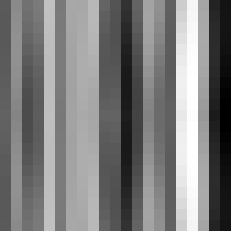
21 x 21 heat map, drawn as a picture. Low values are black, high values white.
Grain: streaks running down. Mirror symmetry: top to bottom. Histogram: bell-shaped.
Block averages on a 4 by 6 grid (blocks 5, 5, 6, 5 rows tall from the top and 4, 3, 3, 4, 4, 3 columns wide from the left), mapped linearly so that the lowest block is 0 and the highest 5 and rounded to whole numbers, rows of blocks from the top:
244150 | 244150 | 244150 | 244150
